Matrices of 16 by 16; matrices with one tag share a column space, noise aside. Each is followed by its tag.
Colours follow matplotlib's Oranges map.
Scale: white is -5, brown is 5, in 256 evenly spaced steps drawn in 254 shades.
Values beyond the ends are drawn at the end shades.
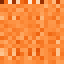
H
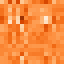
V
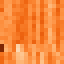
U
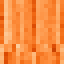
U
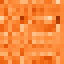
V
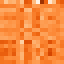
H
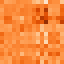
V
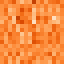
V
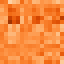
V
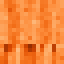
U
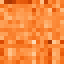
H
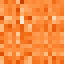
V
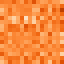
V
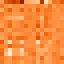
H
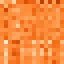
H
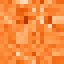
V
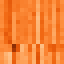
U
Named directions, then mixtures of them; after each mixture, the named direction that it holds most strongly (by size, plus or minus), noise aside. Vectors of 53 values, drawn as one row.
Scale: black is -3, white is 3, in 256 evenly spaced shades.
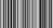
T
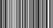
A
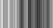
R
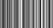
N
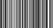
A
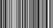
A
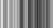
R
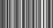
N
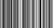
N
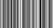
T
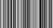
T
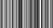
N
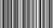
N
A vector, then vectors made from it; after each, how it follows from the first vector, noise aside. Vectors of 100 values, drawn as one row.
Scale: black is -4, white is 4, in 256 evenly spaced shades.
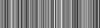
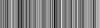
sign-scrambled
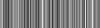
wrapped around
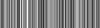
wrapped around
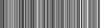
wrapped around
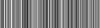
wrapped around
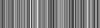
wrapped around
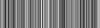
wrapped around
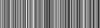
wrapped around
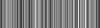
wrapped around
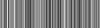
wrapped around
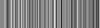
sign-scrambled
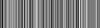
wrapped around
